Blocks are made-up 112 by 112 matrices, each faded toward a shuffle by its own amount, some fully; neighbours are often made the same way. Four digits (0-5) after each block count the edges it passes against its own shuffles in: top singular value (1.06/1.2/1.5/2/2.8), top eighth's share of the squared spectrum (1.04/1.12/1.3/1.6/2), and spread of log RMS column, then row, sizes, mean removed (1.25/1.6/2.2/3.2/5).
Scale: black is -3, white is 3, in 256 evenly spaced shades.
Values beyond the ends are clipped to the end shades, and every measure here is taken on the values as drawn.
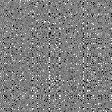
5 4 3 2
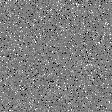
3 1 0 0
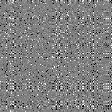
5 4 3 3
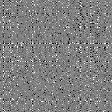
5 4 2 3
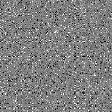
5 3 2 2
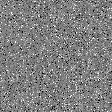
3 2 0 0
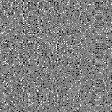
4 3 2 2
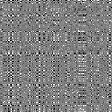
5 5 4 4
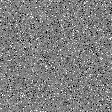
0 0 0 0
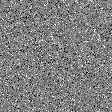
0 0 0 0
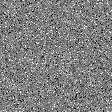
0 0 0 0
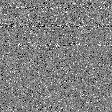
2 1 0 2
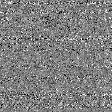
1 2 0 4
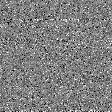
1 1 0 2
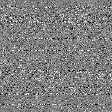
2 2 0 4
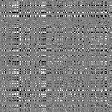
5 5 4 4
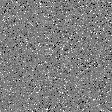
3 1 0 0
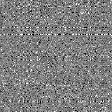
4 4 2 3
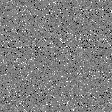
3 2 0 1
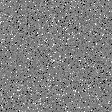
1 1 0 0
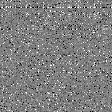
4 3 1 2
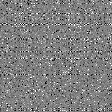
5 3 2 3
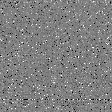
3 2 0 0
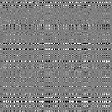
5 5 3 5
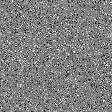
2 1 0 0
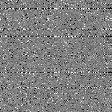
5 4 1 3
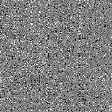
4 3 2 1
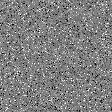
1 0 0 0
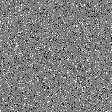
2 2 0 0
